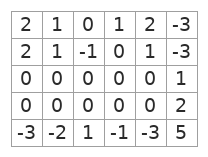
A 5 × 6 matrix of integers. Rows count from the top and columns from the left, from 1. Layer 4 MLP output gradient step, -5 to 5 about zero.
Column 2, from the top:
1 1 0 0 -2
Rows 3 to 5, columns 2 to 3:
0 0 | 0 0 | -2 1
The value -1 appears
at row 2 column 3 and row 5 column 4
